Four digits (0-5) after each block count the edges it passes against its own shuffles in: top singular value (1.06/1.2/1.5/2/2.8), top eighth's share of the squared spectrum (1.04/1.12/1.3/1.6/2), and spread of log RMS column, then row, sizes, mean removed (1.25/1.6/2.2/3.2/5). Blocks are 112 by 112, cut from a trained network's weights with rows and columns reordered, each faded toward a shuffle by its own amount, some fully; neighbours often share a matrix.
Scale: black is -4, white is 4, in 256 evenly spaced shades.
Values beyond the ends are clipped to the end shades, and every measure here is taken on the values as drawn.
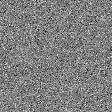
2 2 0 0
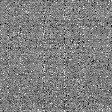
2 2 2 0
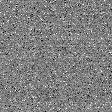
1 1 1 0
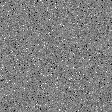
0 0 0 0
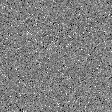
0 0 0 0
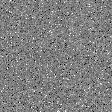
0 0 0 0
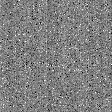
2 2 0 1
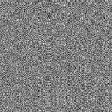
4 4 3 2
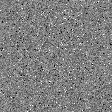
0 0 0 0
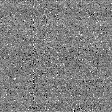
2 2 2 0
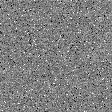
0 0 0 0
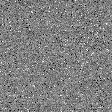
1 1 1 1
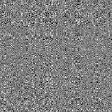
4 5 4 3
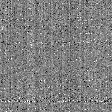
3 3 0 3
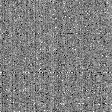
3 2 0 2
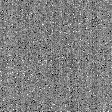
2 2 0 2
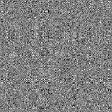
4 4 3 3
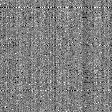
4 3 0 3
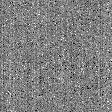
3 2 0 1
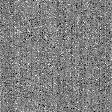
3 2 0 1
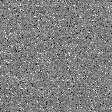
1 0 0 0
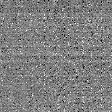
3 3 3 0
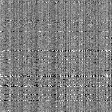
5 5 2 4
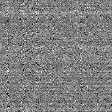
3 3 3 0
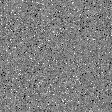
1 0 0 0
